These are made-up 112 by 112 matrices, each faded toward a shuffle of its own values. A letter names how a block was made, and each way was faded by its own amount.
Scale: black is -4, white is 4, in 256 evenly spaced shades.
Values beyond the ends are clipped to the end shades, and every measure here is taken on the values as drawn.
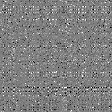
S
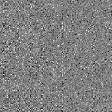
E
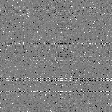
S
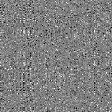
E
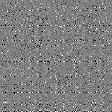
S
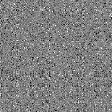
E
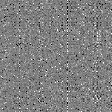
E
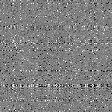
S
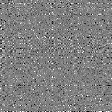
S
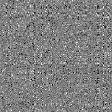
E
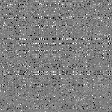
S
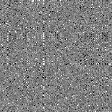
E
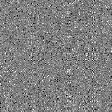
E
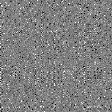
E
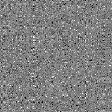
E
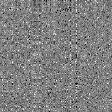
E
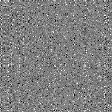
E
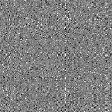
E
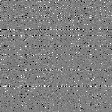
S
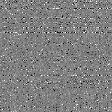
S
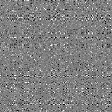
S
